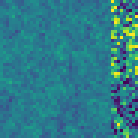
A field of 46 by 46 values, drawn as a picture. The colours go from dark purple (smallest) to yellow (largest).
Mirror symmetry: none. Ninth with the highest average: top right. Seam: vertical, 80% of the way across, the left part calmer.
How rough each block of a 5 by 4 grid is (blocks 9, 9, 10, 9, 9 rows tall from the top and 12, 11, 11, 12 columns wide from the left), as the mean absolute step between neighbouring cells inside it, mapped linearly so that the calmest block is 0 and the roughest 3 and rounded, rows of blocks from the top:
0 0 0 3 | 0 0 0 2 | 0 0 0 2 | 0 0 0 2 | 0 0 0 2
